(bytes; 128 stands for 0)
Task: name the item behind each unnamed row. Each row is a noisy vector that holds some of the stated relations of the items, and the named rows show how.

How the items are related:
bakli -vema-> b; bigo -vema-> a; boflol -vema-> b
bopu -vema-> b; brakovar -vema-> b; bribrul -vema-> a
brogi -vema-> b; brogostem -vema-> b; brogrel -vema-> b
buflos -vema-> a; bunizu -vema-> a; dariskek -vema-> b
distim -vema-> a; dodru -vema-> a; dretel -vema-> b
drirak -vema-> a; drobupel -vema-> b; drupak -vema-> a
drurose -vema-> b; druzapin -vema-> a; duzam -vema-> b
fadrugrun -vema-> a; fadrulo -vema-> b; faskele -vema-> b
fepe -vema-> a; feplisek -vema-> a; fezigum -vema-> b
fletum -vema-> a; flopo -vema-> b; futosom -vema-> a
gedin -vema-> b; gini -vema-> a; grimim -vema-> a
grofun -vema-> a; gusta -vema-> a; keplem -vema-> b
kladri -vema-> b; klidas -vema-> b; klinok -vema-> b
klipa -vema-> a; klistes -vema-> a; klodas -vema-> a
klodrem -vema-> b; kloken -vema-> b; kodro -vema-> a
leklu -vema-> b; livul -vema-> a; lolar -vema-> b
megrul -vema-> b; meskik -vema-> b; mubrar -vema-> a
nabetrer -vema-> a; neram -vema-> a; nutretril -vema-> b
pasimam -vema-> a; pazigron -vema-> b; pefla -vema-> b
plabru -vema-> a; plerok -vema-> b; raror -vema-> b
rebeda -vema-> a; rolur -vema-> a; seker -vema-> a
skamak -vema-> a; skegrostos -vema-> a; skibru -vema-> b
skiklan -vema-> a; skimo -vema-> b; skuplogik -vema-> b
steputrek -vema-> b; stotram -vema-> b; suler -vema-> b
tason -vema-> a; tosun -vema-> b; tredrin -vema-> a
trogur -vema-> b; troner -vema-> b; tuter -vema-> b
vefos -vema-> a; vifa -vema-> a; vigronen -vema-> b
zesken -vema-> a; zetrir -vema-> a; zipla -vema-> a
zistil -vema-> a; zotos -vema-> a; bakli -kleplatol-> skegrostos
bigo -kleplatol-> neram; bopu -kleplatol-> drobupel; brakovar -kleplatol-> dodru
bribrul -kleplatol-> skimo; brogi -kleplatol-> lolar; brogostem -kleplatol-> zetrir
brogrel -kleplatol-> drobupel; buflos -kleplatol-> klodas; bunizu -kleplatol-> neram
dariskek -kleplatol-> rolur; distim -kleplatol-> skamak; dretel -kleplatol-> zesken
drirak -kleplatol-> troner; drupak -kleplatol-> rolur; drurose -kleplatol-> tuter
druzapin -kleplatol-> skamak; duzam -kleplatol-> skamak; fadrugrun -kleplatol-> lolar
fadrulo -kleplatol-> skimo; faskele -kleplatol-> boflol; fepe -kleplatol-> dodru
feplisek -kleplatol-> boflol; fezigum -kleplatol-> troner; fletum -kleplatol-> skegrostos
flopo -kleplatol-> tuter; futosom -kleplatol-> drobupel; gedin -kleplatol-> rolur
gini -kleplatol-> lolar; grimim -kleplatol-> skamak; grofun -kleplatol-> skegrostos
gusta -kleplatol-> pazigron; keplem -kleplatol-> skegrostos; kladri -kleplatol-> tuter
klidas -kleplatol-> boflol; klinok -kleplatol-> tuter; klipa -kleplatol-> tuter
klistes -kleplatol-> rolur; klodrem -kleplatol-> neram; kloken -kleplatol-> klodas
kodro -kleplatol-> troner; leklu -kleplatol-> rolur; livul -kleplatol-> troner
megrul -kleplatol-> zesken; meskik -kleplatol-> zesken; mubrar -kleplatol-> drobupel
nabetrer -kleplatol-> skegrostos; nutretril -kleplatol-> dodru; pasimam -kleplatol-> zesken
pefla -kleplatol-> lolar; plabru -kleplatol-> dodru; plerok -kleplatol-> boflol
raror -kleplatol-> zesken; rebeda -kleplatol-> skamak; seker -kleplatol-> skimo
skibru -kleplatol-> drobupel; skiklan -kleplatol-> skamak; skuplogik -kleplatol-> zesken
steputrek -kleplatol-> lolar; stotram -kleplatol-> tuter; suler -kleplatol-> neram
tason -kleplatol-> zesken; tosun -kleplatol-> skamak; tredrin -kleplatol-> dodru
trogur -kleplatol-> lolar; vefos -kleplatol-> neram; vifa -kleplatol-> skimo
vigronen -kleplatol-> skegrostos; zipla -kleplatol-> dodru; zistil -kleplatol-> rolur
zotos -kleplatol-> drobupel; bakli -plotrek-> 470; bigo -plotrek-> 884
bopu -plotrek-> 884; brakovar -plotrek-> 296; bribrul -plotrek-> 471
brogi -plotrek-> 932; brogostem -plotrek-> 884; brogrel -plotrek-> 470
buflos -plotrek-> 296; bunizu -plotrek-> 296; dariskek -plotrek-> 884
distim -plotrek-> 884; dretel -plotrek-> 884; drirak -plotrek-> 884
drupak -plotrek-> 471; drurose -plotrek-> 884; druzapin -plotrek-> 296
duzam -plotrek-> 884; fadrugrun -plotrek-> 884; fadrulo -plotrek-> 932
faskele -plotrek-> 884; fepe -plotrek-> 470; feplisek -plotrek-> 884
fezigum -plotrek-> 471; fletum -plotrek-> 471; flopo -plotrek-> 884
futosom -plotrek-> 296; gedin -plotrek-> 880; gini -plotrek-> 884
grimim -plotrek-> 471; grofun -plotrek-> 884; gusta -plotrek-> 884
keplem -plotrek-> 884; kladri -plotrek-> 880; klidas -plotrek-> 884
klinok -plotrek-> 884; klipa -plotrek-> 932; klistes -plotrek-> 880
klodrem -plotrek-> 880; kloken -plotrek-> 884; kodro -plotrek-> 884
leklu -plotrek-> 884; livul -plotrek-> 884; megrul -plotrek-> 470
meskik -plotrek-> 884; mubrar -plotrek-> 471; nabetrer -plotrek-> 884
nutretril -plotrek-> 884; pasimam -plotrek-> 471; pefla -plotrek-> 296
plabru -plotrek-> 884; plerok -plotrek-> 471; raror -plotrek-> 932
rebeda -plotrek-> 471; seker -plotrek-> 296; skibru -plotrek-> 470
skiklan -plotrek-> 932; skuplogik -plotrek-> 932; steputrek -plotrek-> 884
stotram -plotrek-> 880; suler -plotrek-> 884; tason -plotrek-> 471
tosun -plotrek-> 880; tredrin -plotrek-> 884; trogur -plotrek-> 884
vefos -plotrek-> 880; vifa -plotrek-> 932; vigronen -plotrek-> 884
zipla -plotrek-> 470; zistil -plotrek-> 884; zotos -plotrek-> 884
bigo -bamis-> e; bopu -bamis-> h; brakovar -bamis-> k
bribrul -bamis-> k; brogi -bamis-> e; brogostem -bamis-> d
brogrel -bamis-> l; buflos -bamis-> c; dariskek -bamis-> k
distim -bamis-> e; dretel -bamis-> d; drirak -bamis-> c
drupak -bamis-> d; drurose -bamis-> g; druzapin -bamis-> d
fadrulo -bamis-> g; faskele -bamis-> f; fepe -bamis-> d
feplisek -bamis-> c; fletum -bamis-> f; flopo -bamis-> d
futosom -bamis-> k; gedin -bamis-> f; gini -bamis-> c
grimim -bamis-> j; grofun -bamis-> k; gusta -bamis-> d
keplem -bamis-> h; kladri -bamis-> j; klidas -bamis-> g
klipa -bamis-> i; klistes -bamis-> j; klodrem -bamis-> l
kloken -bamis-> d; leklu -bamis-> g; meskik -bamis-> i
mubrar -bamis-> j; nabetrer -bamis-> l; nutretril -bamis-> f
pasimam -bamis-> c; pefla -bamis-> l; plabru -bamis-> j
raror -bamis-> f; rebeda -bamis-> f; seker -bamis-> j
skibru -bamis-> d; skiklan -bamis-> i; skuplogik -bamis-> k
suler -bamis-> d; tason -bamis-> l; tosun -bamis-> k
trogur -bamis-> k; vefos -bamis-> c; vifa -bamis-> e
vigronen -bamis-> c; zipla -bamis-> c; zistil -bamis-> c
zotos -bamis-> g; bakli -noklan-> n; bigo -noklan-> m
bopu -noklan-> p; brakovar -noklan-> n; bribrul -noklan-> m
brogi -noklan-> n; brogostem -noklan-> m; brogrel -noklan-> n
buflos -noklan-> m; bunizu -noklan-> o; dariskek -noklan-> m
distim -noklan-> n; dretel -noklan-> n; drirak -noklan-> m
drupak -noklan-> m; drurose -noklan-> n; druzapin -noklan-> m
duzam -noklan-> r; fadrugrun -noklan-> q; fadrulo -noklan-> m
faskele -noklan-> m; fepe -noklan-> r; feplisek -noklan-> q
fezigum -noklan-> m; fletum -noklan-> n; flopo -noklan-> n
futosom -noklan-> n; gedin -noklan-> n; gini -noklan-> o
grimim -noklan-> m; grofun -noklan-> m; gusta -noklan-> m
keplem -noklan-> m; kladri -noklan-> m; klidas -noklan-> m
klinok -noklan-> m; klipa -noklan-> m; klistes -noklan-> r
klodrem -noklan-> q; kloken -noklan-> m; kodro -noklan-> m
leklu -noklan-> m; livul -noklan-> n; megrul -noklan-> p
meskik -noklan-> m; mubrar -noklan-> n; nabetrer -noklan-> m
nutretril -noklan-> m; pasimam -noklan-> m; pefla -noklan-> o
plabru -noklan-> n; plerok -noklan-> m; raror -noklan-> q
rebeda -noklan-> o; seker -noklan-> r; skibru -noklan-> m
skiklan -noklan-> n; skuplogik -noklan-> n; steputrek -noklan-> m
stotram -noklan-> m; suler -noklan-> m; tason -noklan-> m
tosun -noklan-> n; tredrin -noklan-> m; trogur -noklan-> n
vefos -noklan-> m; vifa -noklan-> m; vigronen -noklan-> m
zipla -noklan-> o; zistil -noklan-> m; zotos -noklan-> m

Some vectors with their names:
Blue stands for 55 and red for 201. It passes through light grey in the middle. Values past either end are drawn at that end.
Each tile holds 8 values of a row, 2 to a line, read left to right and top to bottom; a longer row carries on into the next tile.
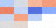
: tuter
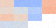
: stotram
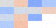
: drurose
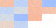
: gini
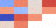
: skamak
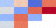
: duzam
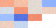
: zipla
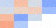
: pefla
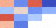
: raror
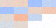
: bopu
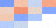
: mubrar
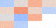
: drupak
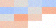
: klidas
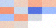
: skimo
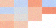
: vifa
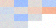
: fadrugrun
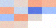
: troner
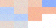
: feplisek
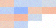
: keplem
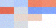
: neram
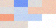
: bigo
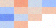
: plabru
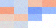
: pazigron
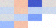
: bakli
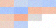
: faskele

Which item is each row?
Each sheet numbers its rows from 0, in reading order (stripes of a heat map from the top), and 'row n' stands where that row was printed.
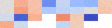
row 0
bunizu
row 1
brogi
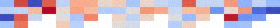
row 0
tosun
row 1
bribrul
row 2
gusta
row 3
futosom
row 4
megrul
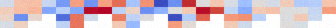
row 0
seker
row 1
skiklan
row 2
meskik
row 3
rebeda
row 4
fadrulo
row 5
kladri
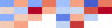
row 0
druzapin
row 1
distim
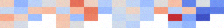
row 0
kloken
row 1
buflos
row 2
klodrem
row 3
dretel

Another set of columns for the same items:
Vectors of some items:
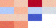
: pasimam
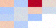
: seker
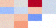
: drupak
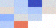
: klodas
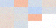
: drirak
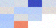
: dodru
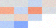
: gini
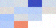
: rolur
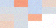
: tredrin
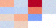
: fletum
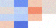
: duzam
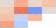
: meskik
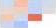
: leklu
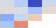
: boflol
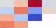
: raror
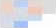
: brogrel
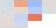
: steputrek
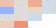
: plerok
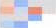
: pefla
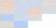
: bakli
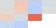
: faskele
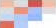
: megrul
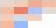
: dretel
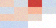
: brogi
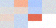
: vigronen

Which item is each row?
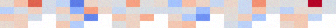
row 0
klipa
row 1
druzapin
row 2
vefos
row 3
feplisek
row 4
futosom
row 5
vifa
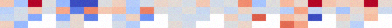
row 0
fepe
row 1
skamak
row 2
bunizu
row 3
skibru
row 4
stotram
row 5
tason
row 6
klistes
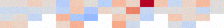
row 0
buflos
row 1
klodrem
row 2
skuplogik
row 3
bigo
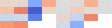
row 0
zesken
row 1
bopu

